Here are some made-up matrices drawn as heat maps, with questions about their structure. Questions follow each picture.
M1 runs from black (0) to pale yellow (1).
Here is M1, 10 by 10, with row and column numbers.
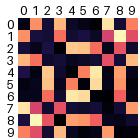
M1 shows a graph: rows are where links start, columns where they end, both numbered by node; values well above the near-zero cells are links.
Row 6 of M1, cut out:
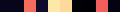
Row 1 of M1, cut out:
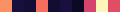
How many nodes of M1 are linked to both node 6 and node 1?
1
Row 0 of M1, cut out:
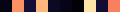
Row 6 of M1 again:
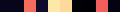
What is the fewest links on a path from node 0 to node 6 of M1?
3
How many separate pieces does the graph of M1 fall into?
1
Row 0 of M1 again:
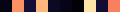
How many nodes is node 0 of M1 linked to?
4
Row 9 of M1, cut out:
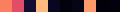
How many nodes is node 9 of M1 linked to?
4
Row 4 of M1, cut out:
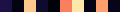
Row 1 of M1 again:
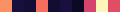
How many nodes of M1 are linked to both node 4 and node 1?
1
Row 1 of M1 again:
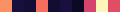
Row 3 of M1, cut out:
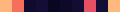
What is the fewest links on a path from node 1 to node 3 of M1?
1
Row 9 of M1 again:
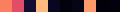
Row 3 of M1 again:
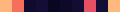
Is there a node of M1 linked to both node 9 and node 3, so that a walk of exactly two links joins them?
yes
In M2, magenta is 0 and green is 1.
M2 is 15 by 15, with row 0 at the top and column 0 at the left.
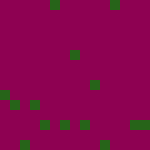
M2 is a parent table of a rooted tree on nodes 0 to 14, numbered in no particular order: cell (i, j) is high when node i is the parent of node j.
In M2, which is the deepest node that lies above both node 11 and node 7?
0
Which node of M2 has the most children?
12
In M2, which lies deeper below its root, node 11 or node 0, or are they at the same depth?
node 11
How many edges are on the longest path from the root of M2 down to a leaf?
5
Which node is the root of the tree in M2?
12
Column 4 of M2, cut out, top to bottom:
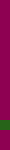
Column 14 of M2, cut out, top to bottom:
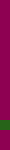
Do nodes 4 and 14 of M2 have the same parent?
yes
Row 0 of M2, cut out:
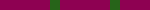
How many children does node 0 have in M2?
2
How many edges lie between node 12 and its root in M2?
0
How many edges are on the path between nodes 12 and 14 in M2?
1
